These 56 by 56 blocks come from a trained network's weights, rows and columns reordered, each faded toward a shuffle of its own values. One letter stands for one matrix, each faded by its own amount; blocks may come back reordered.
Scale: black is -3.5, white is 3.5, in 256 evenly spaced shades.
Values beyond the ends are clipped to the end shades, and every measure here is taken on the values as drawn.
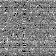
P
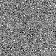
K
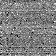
P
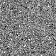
K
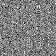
K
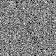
K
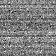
P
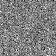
K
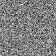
K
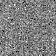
K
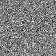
K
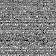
P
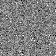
K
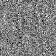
K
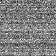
P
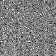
K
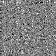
K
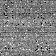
P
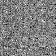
K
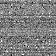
P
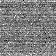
P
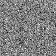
K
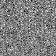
K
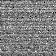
P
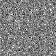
K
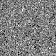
K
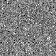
K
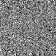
K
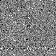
K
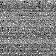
P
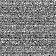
P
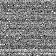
P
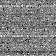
P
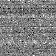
P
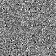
K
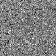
K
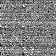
P
